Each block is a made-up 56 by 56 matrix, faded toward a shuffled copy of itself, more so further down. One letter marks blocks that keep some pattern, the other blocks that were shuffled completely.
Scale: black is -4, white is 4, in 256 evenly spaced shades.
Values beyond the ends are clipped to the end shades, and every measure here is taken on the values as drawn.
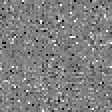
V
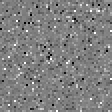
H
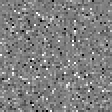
H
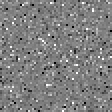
H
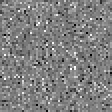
V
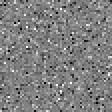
H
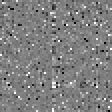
V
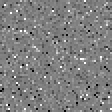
H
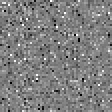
V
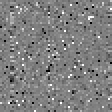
V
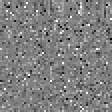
V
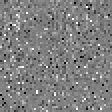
V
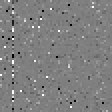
V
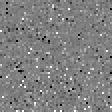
H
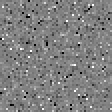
H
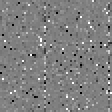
V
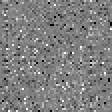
V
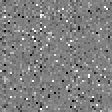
V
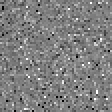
H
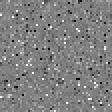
H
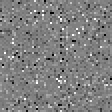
V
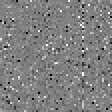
V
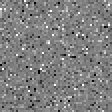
H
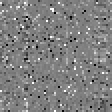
V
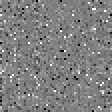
V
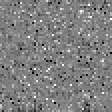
V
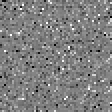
H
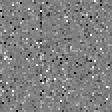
V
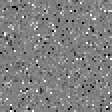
H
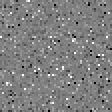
H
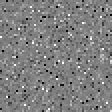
H
